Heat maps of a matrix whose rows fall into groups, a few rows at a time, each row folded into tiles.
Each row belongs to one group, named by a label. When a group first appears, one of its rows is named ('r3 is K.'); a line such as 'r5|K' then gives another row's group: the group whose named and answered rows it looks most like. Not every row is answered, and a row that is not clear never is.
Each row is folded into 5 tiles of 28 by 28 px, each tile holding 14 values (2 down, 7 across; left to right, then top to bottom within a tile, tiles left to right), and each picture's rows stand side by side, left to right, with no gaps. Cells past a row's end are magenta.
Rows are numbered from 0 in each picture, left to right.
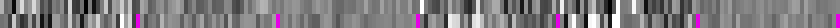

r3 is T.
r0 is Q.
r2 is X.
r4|T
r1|Q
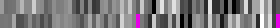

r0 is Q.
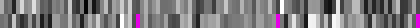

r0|Q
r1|X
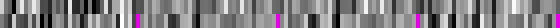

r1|X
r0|Q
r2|X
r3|X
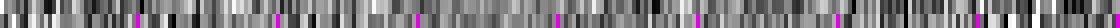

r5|Q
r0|T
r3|X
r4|Q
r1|X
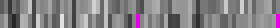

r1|X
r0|X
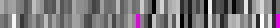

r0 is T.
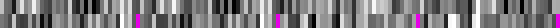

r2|X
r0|Q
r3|T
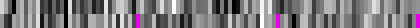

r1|Q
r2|X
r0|Q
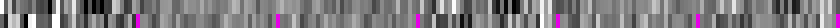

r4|X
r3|Q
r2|T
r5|Q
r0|T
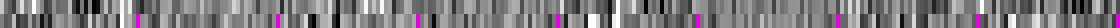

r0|Q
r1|X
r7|T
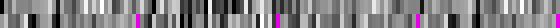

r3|X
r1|Q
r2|X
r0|X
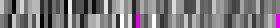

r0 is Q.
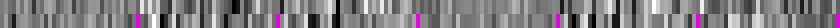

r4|X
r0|X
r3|X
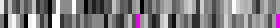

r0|T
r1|X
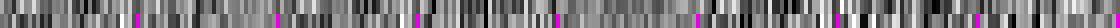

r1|X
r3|Q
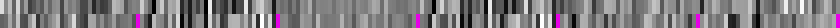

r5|X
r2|X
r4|X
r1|Q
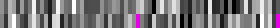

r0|T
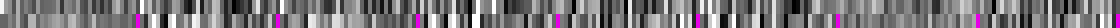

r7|Q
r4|Q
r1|T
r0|T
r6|Q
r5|T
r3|T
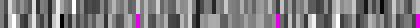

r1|X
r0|T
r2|T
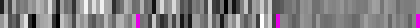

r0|X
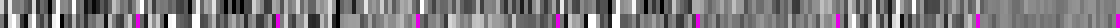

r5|Q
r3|T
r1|T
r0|T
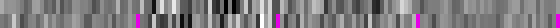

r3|X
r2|Q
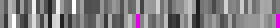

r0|T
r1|X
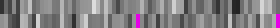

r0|X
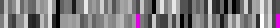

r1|Q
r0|X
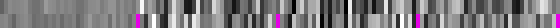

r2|Q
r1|T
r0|X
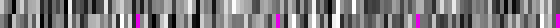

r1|X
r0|Q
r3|Q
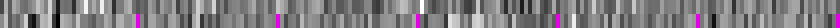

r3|T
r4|T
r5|X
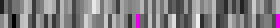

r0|X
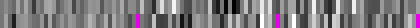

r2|T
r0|X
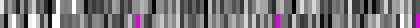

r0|T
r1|Q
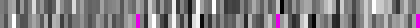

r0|T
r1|T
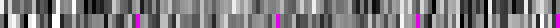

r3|Q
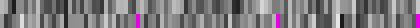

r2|T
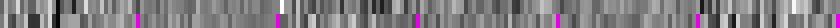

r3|Q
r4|X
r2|T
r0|X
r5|X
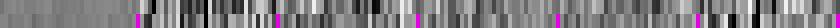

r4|Q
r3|X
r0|X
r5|X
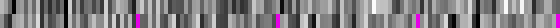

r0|Q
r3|X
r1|T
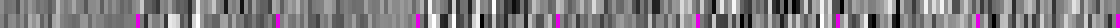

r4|Q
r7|X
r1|T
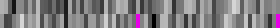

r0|Q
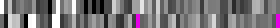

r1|T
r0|T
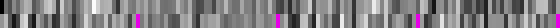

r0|X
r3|Q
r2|X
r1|X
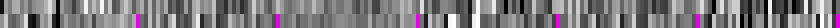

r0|X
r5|Q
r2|Q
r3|T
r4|T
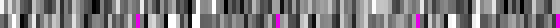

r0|T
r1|T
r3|T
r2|X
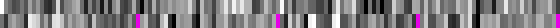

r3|X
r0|T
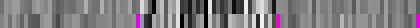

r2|X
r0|X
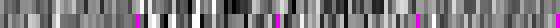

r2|Q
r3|T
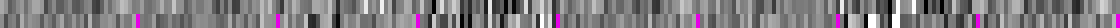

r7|Q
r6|T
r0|Q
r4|Q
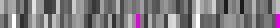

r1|T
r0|T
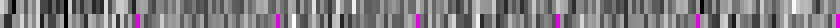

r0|Q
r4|Q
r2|T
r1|Q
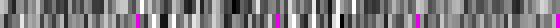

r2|T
